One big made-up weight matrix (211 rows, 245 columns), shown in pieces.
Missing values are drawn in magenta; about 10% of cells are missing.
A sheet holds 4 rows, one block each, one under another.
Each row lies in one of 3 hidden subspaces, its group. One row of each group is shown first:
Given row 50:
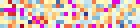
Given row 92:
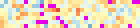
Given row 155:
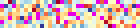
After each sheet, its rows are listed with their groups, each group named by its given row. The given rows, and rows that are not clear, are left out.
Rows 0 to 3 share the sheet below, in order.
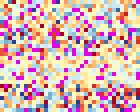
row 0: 155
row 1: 50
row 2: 155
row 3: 50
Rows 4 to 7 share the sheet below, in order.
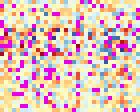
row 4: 92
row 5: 155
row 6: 155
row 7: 155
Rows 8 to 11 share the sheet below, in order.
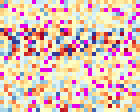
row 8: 92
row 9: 92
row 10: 155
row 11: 92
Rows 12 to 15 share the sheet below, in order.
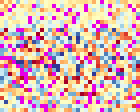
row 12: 50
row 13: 92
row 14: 92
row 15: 50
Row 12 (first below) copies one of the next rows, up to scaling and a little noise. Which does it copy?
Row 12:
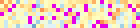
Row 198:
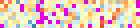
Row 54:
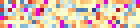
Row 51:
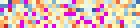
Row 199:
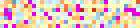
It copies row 198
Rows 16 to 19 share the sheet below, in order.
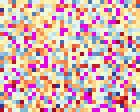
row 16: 50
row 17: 92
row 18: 50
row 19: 155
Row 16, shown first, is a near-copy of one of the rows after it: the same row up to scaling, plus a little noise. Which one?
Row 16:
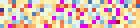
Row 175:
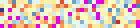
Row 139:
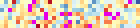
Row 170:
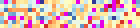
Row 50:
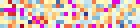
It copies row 175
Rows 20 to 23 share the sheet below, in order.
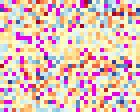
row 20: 92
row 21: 92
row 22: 50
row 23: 155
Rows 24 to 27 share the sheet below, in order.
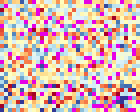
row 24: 50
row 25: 155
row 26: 50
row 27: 155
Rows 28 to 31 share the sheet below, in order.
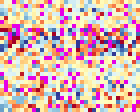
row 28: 50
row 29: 92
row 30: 155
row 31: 92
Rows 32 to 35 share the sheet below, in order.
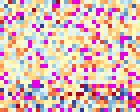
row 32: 155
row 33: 92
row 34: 50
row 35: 92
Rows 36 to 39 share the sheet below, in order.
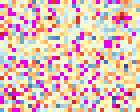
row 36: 155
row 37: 92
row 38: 155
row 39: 50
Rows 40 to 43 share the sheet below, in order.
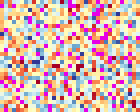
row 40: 92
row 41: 92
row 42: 92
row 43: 92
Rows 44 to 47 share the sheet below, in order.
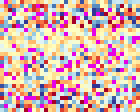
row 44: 92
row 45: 92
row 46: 92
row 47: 50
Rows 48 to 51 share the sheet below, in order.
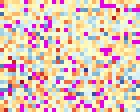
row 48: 50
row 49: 155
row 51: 50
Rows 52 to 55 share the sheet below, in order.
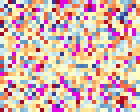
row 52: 155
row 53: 92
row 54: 50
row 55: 155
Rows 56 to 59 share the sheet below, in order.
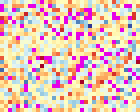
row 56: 92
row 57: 92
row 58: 50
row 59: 92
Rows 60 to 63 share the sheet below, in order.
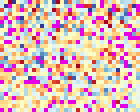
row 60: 155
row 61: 155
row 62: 92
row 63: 50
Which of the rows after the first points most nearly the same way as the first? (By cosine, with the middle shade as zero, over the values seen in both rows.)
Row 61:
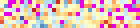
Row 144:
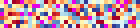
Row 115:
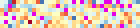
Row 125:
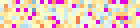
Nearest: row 115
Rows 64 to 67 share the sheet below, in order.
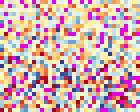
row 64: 155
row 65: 155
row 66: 50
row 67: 155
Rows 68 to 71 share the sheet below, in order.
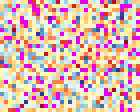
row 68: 155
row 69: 50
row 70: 92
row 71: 50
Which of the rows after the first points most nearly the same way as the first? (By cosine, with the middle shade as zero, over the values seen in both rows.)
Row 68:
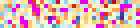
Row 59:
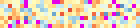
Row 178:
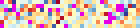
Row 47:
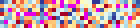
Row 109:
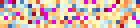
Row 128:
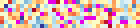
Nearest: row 128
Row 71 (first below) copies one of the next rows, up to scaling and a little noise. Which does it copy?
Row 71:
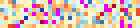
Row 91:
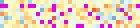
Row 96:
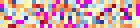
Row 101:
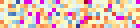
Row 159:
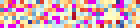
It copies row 96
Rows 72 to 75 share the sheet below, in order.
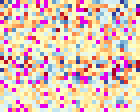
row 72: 50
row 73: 155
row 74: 50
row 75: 155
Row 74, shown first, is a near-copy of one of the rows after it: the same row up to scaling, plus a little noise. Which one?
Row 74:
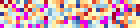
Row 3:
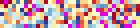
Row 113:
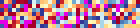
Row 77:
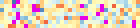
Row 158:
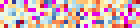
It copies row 3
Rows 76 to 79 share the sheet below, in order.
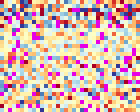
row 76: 50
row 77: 50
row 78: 50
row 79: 155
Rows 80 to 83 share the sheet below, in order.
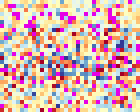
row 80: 92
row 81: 155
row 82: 50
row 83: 155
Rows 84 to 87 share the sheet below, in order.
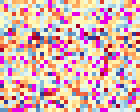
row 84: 50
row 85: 155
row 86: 155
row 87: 50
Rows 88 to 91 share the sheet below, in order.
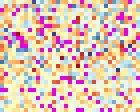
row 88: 155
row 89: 92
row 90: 92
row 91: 50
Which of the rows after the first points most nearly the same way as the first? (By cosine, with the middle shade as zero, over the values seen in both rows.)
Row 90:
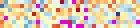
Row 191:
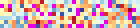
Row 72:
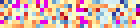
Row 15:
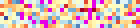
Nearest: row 72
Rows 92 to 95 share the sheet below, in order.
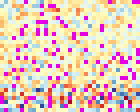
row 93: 92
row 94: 92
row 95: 50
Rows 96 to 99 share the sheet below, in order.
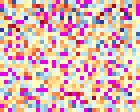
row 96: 50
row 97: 50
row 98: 50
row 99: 92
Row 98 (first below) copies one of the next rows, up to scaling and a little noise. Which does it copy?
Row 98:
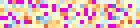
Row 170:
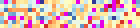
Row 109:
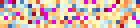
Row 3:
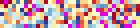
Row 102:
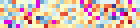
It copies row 102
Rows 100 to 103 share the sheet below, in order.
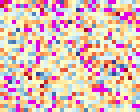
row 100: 92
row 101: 50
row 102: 50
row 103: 50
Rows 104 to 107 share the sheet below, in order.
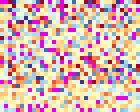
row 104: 50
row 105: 50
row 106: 92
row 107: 50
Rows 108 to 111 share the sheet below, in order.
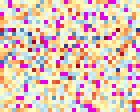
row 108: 92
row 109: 50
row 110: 92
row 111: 92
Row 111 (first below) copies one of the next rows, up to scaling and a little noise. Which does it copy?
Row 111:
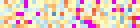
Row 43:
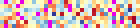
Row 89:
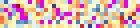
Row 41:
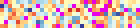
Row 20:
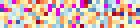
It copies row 43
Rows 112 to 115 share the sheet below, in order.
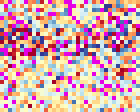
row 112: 50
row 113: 50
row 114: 155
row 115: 50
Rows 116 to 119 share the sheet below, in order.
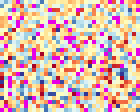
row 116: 92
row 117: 155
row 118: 155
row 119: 50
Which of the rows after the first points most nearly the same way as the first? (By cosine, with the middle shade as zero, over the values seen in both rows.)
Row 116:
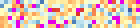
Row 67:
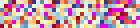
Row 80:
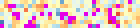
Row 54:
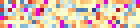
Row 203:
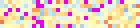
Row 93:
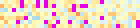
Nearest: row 93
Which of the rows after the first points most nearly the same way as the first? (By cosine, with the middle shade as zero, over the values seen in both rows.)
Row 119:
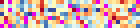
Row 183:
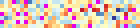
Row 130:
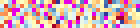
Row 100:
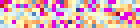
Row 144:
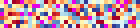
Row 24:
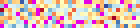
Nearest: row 24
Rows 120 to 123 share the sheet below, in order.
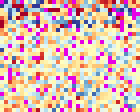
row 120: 92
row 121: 155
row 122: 50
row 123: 50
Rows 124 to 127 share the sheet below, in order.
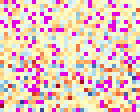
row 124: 92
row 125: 155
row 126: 92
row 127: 155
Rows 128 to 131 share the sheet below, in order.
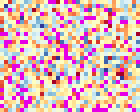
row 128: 155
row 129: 50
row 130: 155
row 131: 50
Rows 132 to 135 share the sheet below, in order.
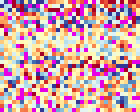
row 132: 92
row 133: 155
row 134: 50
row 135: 155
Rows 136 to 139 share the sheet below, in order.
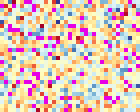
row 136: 155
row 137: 92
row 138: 155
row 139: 50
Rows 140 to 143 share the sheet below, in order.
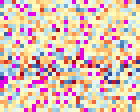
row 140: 50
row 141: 155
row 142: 155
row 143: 92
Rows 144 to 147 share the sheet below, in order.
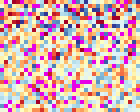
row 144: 50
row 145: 92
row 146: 155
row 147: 155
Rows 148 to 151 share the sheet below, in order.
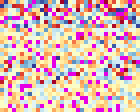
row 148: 92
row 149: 50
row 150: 155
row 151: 92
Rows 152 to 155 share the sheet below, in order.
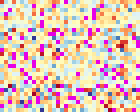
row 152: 50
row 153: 155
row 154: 155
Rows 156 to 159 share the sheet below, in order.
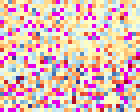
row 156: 155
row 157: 155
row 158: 50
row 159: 50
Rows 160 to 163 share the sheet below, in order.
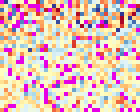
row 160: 92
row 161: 50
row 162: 92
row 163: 155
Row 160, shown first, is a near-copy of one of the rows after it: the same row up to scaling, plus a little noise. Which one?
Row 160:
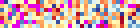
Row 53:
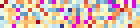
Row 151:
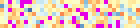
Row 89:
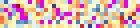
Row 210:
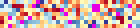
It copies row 89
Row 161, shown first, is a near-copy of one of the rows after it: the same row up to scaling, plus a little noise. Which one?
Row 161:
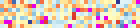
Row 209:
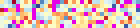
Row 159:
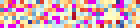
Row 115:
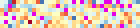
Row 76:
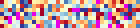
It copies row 159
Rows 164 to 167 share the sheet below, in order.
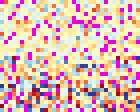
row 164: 92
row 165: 92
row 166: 50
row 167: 155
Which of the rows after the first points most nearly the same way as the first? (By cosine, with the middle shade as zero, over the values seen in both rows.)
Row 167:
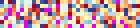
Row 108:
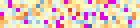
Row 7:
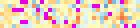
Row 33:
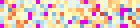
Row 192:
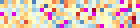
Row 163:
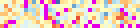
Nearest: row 7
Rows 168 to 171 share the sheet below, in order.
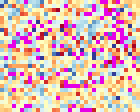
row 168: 92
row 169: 92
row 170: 50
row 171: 92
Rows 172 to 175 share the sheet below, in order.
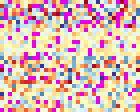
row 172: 92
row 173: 155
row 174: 50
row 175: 50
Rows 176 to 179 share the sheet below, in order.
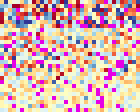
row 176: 92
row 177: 92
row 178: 155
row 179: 50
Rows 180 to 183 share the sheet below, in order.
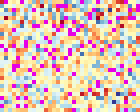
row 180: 50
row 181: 92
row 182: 92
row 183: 50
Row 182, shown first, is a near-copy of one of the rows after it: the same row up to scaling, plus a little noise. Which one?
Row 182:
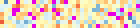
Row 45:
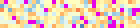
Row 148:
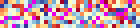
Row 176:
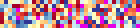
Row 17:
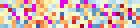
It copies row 176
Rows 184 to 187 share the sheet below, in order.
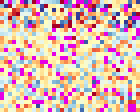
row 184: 92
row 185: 50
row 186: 92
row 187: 92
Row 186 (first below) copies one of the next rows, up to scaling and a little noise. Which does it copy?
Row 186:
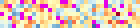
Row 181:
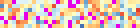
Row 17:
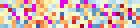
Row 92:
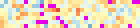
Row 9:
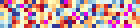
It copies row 9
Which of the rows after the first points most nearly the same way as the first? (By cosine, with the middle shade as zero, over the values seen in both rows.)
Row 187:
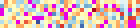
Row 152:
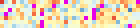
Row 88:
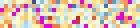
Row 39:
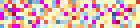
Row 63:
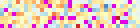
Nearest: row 39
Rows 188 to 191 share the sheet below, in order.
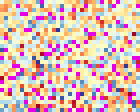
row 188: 50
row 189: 155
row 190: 155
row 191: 92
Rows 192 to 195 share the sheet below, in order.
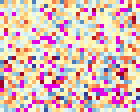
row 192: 92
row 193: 92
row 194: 155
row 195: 50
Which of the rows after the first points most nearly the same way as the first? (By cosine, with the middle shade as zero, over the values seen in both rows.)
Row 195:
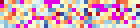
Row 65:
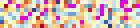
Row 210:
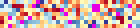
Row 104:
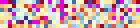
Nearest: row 65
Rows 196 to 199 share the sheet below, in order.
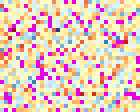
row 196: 92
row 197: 155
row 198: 50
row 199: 50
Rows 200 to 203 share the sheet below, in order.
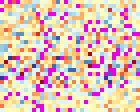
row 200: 155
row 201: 92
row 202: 155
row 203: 155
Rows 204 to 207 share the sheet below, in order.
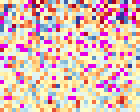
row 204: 155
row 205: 155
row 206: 50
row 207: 155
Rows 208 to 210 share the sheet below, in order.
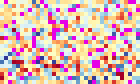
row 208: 155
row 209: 50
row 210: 92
